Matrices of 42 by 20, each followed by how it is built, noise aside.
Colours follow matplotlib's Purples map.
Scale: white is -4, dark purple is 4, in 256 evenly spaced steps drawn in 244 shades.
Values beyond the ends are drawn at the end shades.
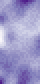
smooth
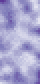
smooth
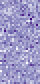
noise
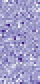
noise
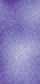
smooth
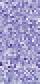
noise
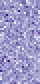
noise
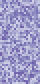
noise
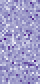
noise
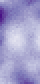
smooth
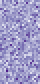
noise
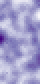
smooth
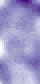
smooth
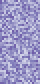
noise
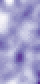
smooth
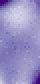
smooth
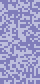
noise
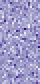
noise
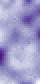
smooth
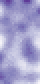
smooth
